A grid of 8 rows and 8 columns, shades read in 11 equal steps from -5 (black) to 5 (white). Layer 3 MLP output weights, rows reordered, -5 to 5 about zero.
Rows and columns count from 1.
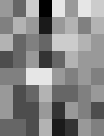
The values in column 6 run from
-3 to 3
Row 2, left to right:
0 2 1 -4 1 2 0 2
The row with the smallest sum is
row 8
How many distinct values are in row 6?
5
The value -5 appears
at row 1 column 4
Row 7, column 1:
1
